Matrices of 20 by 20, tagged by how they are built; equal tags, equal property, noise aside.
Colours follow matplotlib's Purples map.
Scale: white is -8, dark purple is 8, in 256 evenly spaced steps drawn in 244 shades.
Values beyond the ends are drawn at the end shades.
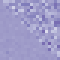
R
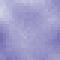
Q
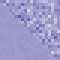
R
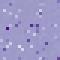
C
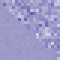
R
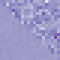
R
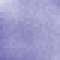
Q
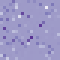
C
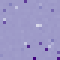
C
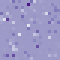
C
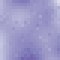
Q
